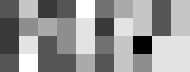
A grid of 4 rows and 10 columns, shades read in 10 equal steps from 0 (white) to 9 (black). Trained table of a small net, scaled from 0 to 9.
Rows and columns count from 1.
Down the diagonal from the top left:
6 4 6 6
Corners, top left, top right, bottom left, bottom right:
6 2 6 1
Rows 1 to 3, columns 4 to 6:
6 0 5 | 4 1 7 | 4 1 5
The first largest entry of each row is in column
3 1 8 1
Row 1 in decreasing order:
7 6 6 6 5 3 2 2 2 0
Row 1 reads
6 2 7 6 0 5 3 2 6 2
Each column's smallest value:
6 0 3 4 0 5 1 2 1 1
